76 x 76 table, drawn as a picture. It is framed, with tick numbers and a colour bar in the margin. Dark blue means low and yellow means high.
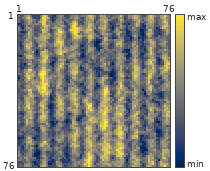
There is no seam. Upright stripes repeat 10 times across the table. The ninth with the lowest average is the bottom left. The grain runs up and down.
